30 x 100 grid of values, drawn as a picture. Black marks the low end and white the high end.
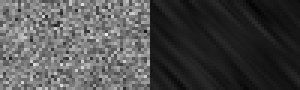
The table splits into one row of 2 panels. Panel 1,1: middling, fine-grained, strong in contrast. Panel 1,2: very low, slanting down to the right, faint in contrast.
